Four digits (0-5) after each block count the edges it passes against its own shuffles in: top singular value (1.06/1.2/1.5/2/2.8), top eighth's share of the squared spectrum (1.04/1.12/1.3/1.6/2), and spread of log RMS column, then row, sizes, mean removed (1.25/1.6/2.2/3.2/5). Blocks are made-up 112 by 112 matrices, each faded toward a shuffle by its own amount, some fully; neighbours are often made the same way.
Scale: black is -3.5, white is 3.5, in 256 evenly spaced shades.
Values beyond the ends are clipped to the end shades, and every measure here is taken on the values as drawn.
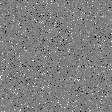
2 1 0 0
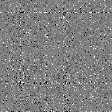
4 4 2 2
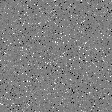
0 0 0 0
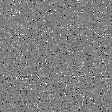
3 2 1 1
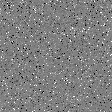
0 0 0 0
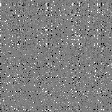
4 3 2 2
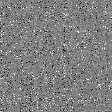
3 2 1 1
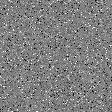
0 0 0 0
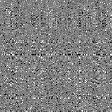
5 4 2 3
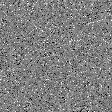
2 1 0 0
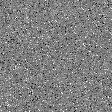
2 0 0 0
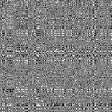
5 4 3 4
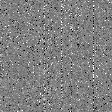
2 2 2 0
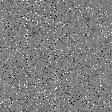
1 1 1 0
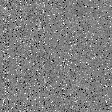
1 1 2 0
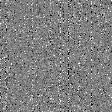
2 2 3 0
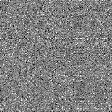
4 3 1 2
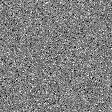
1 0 0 0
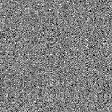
4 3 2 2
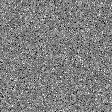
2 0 0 0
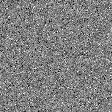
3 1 0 0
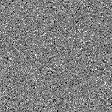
3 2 1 1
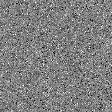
3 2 1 1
